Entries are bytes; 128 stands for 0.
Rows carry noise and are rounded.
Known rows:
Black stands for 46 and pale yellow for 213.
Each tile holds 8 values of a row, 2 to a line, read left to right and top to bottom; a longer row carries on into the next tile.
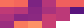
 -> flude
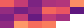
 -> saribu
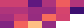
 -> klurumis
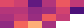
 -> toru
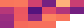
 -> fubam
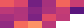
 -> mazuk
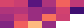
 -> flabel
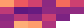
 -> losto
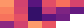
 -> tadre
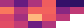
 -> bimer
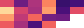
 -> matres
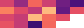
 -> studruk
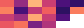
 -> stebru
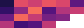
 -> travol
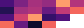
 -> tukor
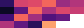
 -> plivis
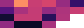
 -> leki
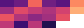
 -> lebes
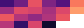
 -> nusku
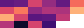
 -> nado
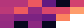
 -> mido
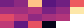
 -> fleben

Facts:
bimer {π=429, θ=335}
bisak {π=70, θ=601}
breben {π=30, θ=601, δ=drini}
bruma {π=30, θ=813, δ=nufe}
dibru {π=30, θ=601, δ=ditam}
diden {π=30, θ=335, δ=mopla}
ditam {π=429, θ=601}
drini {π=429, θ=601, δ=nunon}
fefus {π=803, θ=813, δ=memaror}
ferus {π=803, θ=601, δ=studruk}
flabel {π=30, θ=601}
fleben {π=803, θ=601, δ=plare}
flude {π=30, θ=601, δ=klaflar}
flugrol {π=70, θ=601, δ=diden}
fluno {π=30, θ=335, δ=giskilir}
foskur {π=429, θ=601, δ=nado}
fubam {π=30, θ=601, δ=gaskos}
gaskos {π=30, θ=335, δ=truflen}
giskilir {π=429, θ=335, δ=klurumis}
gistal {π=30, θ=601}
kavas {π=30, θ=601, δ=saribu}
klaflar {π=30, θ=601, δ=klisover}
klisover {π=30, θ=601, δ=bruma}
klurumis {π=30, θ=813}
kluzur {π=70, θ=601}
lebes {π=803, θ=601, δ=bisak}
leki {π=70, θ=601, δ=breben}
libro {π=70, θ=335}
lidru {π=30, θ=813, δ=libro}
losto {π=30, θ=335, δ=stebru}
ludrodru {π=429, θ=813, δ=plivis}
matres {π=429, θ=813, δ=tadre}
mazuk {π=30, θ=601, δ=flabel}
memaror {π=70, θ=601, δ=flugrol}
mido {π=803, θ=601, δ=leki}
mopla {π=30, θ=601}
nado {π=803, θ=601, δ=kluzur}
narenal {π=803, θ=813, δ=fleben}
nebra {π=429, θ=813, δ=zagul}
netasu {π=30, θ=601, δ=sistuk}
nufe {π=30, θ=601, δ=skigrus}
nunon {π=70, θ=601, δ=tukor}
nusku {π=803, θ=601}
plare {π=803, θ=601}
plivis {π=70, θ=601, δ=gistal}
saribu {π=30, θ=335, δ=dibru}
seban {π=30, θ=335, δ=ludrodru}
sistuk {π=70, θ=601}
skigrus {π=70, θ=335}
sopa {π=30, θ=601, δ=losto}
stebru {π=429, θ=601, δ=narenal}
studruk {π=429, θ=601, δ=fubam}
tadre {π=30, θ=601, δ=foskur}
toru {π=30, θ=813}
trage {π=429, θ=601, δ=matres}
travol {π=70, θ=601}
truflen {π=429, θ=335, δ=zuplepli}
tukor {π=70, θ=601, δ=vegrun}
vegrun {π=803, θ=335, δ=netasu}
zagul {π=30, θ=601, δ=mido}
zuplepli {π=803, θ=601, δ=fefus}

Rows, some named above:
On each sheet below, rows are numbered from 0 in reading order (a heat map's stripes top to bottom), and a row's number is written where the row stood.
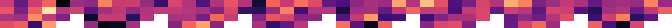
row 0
ludrodru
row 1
leki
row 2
mopla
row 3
skigrus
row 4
tukor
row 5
breben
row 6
zagul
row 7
nunon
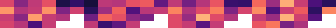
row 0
nebra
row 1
sistuk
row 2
giskilir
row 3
stebru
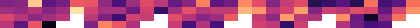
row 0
fleben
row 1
diden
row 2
ferus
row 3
nebra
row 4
fefus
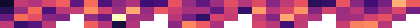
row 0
sistuk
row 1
drini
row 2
diden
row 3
nebra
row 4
netasu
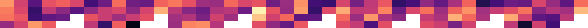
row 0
tadre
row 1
plare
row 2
sopa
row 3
foskur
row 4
trage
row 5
ditam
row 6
nado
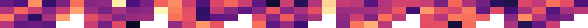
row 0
zuplepli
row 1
narenal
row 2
tadre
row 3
vegrun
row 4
gistal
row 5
truflen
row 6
kluzur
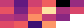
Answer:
ludrodru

